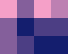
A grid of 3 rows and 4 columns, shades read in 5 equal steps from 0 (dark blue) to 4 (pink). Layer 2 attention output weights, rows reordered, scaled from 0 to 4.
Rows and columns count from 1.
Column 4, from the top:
3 1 0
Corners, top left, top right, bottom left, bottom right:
4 3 2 0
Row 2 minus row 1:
-2 -2 -3 -2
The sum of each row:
13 4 3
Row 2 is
2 0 1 1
